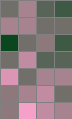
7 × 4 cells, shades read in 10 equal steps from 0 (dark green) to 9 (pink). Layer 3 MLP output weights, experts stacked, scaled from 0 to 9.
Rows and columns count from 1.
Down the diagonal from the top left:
4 6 5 3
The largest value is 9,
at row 7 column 2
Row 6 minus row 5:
-3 2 1 -2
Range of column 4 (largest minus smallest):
4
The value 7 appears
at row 4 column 2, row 6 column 3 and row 7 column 3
